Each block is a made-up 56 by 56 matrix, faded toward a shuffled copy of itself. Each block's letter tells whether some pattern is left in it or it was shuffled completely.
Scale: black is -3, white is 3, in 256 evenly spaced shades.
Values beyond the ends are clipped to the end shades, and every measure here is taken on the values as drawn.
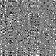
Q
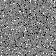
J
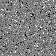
J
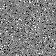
J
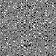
Q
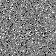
J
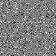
Q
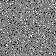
J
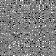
Q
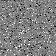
J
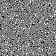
J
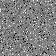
J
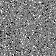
J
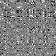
Q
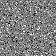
J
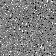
J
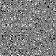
Q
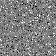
J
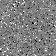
J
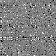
Q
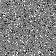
J
